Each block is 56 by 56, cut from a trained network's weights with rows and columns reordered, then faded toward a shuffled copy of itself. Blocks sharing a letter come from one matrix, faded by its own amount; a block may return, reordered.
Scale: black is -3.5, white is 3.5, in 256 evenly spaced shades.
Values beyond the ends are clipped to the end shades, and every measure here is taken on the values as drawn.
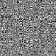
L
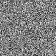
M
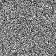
M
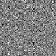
L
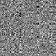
L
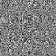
L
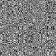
L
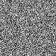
M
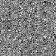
L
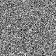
M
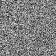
M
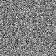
M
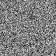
M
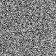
M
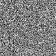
M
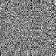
L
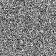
M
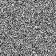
M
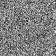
M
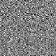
L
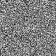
M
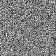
M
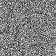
M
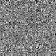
L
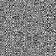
L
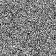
M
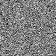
M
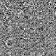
L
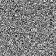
M
